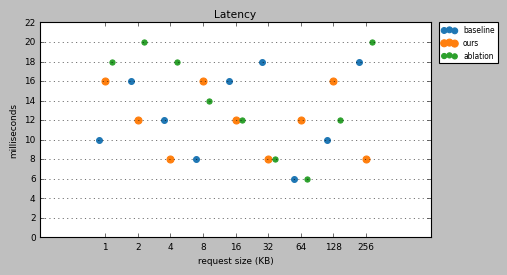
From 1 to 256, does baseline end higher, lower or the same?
higher
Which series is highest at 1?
ablation
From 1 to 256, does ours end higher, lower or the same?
lower
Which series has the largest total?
ablation
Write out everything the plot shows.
Title: Latency
x-axis: request size (KB), ticks 1 2 4 8 16 32 64 128 256
y-axis: milliseconds, ticks 0 2 4 6 8 10 12 14 16 18 20 22
Legend: baseline, ours, ablation
Values:
baseline: 10 16 12 8 16 18 6 10 18
ours: 16 12 8 16 12 8 12 16 8
ablation: 18 20 18 14 12 8 6 12 20
